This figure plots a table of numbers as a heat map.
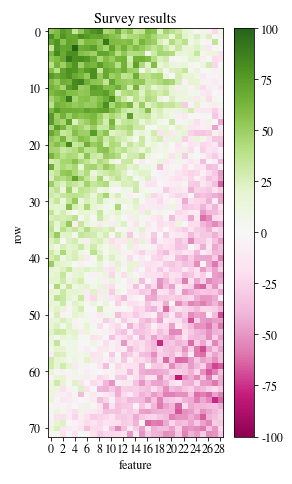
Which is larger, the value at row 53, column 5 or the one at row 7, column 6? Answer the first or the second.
the second
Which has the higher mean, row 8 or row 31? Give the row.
8
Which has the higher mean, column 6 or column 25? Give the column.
6
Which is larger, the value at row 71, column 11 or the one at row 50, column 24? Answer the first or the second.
the first
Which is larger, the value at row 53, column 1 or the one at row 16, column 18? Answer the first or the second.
the first
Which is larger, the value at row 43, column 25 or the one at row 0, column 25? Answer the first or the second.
the second
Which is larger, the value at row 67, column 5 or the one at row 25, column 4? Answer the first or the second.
the second
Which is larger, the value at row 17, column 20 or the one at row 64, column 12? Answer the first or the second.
the first
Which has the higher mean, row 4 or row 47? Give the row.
4
